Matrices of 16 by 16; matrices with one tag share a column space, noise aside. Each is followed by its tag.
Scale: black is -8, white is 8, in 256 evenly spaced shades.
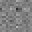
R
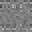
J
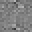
J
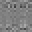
J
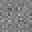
R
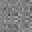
R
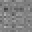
R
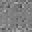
J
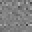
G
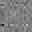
G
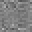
J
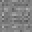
R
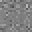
J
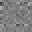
G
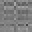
G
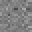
R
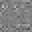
J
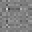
R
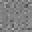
J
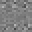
J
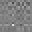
G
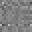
G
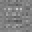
R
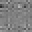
J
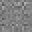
G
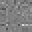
G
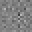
R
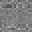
J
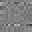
G
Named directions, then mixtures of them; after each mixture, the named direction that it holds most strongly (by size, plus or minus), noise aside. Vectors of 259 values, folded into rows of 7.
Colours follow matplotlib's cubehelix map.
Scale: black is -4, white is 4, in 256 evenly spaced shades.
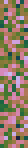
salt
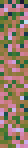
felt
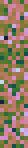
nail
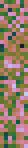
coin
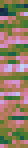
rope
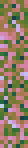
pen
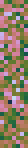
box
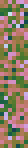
felt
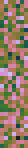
salt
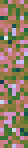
nail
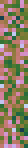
coin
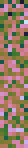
felt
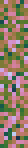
salt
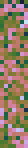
felt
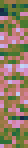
rope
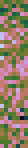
pen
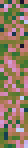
felt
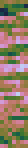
rope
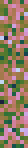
nail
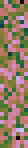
salt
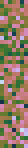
nail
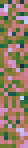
felt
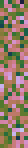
salt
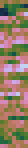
rope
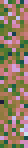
nail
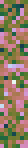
coin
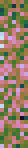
pen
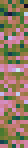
rope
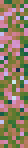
box
